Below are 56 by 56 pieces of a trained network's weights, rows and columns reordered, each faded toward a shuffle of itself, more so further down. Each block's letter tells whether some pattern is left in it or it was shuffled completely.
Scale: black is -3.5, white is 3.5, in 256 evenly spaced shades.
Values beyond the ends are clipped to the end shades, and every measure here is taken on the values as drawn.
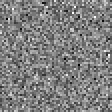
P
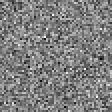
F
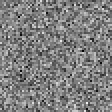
P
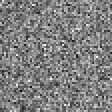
F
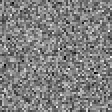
P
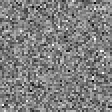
P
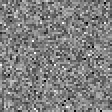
P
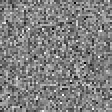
P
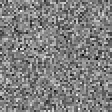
P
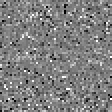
F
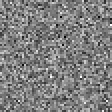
F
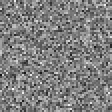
P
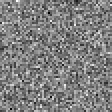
P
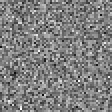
P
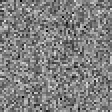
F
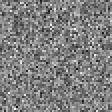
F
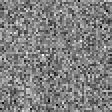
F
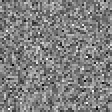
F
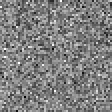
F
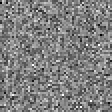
P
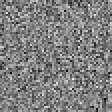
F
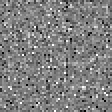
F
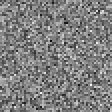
P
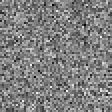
F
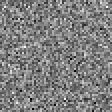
F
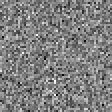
P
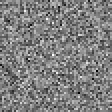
P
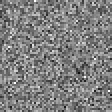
P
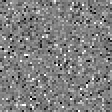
P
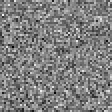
P
